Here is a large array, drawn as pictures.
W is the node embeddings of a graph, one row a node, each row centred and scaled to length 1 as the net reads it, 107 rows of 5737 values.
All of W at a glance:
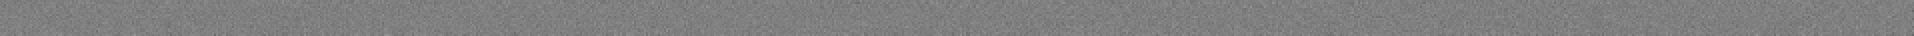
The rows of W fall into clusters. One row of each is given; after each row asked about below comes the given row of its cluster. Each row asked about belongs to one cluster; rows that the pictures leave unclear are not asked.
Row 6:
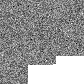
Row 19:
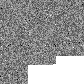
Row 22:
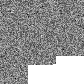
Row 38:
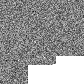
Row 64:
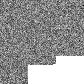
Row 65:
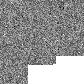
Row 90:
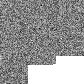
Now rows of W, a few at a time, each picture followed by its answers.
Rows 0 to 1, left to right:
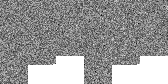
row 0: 6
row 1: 64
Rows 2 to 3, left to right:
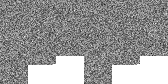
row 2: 38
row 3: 6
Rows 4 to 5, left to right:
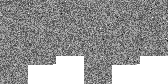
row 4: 22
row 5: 19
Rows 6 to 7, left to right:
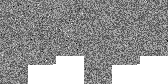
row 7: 19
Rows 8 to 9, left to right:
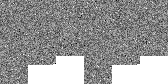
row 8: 6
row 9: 19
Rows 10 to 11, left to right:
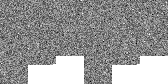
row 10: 6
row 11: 64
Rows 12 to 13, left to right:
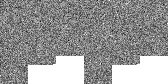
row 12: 64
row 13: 38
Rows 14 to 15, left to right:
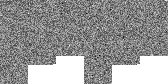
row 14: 22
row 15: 6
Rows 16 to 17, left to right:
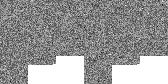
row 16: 64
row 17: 90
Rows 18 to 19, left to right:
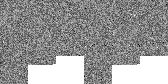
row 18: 64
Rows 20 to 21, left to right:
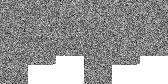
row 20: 90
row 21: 64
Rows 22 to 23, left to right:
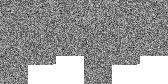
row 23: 64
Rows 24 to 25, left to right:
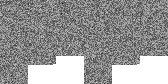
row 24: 22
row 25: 90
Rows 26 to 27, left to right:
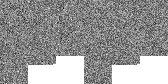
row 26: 65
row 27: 65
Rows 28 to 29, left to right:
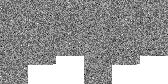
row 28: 19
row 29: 90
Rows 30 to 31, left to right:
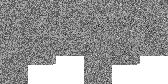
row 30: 90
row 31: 65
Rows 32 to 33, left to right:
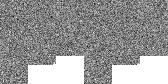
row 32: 6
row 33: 6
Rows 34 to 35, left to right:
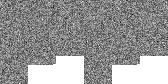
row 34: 90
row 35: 64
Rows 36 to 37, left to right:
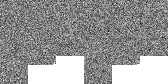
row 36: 6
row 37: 90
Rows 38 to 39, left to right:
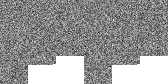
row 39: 19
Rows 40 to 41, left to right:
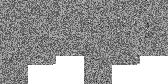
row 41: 65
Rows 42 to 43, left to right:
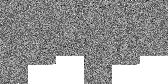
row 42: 6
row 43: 64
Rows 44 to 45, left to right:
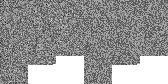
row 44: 64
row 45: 65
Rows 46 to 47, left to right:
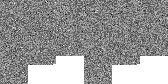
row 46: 6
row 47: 22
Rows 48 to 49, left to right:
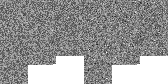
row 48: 19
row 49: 19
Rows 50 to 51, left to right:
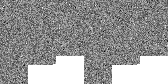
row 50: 64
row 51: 19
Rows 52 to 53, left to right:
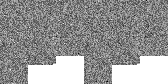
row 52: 65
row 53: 65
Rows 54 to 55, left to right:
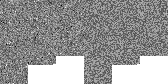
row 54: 65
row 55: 6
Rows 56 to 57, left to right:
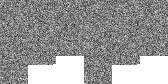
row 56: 19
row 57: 22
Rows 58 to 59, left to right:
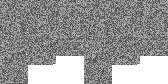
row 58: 90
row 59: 90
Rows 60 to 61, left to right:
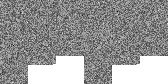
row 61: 38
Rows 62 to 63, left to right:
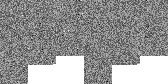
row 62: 6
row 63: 65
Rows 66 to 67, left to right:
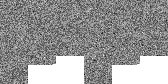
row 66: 38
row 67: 90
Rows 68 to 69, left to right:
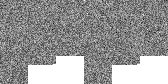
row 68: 38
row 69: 65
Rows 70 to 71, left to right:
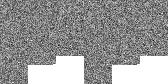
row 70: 90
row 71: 64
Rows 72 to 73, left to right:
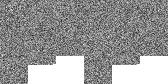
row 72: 6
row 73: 38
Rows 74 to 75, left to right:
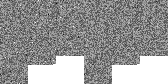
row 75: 90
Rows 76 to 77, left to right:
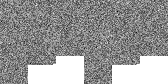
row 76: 65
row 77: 38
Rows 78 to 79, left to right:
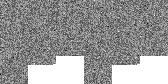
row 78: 90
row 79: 65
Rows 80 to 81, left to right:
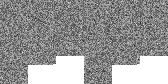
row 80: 19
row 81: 90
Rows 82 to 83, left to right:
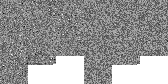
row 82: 65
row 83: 19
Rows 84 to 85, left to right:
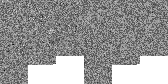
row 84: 19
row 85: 64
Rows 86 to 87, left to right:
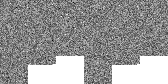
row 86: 64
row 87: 6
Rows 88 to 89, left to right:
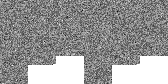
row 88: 90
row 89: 38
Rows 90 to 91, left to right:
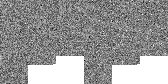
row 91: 22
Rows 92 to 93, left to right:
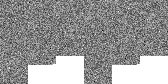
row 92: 6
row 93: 64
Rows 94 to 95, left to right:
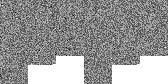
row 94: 90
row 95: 64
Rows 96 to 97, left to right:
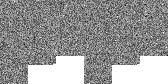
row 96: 65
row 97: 90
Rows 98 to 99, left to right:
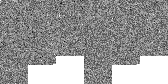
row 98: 65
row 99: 64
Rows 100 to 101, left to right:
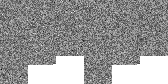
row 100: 19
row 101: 19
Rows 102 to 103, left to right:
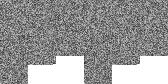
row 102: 19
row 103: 64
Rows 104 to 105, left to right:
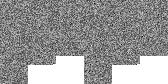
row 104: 90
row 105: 6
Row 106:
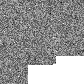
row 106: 65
